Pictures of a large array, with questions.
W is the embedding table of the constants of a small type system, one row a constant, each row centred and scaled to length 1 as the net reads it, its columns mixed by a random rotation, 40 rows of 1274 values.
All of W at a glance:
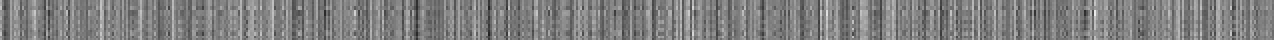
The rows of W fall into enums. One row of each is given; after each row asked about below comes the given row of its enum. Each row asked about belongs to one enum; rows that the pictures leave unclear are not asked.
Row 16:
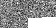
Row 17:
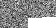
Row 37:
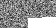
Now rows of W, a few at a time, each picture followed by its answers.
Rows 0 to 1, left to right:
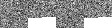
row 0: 16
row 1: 17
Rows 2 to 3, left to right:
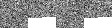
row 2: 17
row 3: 16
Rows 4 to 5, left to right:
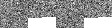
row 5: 17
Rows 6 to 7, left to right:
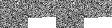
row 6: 17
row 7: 17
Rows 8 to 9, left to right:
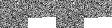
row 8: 17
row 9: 17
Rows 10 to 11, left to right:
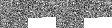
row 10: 16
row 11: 16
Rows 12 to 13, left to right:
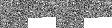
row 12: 16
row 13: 16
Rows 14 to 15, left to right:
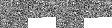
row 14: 16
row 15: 16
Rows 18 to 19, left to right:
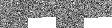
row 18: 16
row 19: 17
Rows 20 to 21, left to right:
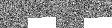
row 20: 37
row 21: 16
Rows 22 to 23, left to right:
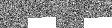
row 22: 37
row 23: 16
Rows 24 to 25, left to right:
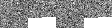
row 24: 16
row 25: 17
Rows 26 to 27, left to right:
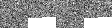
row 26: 17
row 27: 16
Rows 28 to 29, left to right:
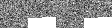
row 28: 37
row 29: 16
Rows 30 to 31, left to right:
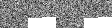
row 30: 17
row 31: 37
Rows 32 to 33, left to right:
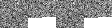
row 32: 17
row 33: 17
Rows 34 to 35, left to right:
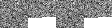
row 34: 17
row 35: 17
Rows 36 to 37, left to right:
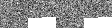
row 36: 16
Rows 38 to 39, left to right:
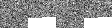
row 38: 17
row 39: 16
